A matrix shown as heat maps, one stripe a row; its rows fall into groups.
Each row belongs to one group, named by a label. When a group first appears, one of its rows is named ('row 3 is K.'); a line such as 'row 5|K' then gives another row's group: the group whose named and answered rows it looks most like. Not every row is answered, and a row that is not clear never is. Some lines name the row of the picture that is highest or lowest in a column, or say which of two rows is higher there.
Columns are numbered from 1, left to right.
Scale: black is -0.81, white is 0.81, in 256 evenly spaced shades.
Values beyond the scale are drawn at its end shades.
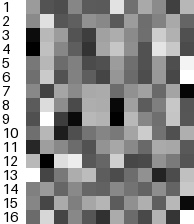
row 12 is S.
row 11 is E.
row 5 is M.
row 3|E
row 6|M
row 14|M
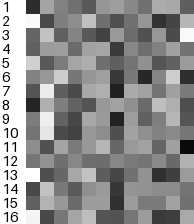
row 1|E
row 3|M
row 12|M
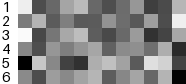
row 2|M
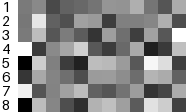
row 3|M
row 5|E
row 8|E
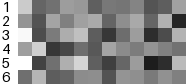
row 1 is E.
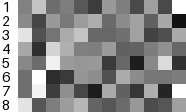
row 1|M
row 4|S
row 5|S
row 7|M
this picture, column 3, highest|5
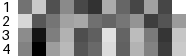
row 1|M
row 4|S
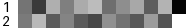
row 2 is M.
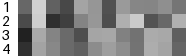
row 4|E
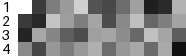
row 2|S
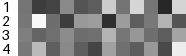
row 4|M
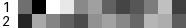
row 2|E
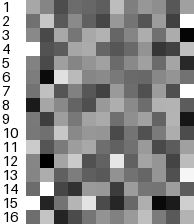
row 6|S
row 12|S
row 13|M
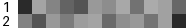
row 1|E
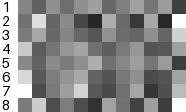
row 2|M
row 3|M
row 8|M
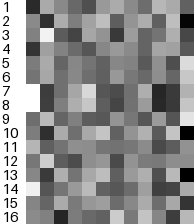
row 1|E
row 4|E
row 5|M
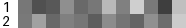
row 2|M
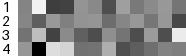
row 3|M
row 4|S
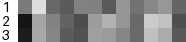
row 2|E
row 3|E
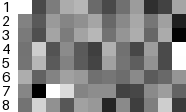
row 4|M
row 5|M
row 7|S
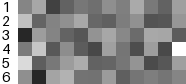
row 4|M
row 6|S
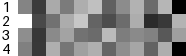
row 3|S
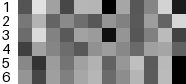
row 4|E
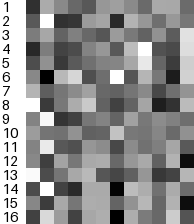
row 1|E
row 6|S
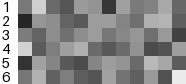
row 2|E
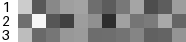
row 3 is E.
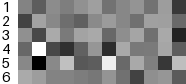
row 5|S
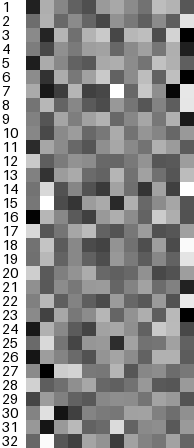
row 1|E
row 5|E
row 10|S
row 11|E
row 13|S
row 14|M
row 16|E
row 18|M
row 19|M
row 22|M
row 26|E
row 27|S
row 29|E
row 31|S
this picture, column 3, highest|27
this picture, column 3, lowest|30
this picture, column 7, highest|7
